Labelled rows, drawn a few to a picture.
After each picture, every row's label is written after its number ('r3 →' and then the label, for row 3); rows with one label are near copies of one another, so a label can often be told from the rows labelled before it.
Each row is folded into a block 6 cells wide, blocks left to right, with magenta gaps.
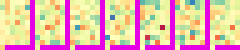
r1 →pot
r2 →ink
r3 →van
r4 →ink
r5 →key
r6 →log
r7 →key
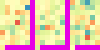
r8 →pot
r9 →van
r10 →log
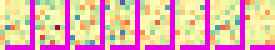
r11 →van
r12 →key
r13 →ink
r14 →log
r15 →pot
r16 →pot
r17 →van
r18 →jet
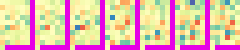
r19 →van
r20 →van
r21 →van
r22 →ink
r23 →log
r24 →log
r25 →log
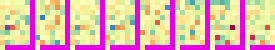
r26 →van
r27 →ink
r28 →van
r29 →van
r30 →pot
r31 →log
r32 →key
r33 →key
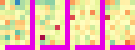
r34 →log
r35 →key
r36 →jet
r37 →jet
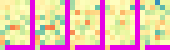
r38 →van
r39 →van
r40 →pot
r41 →pot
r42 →log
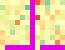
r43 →pot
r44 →jet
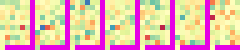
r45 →key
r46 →van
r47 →log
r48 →van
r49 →key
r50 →ink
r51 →jet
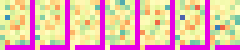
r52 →ink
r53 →ink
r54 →pot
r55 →log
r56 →pot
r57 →ink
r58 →van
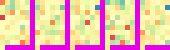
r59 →jet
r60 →pot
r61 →pot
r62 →key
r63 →pot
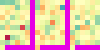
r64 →key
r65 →pot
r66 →van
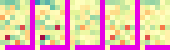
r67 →key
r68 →key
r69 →van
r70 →key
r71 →key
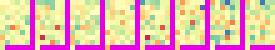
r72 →van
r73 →key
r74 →van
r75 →pot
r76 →key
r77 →pot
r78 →log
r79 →log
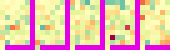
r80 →van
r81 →van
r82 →log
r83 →key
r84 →jet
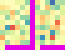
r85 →van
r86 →log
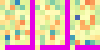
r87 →log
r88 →log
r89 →ink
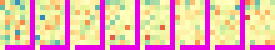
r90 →log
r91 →ink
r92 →pot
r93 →key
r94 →key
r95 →jet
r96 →pot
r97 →jet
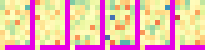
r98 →pot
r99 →jet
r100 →key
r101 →ink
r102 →pot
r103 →jet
